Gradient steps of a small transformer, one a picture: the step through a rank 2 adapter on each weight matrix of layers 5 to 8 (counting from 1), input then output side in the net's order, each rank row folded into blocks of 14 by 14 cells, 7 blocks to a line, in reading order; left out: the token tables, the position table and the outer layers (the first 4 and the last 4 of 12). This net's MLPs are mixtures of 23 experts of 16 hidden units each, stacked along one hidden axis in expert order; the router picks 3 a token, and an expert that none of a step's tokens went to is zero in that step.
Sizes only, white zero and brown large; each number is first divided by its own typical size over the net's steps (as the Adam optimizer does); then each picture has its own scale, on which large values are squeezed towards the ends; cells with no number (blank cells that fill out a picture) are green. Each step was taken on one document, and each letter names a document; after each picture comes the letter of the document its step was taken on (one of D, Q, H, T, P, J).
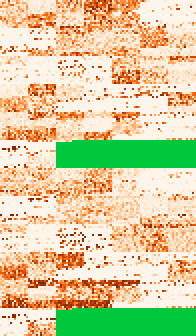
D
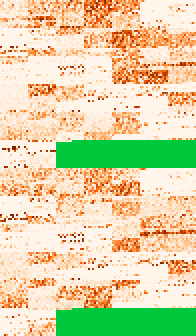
D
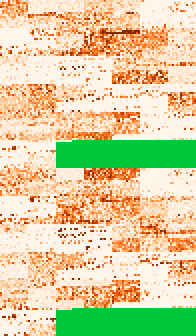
D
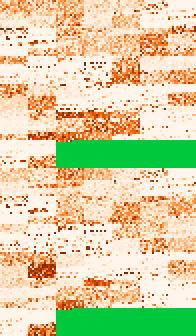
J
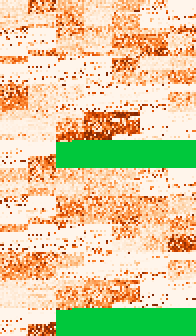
J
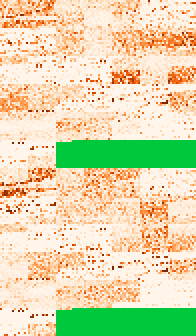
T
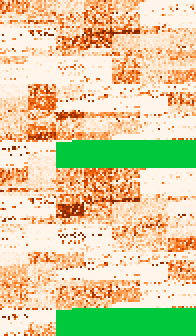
D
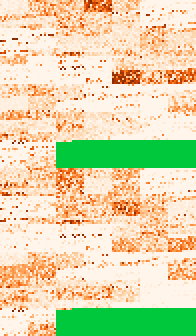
T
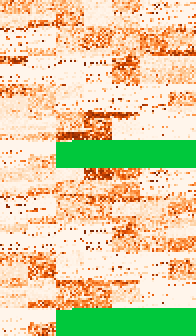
J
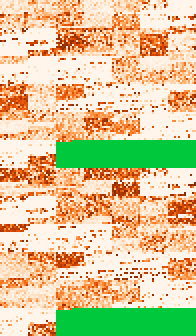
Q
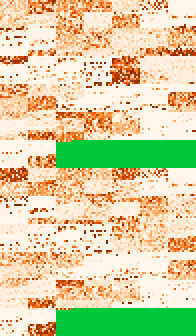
J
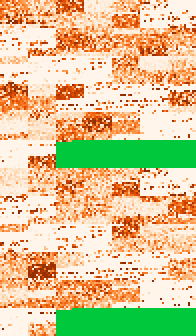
Q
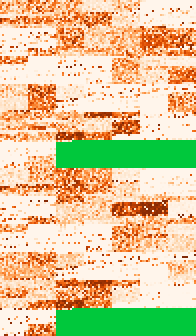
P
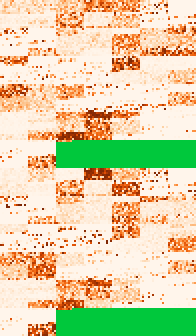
J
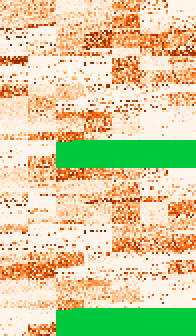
J
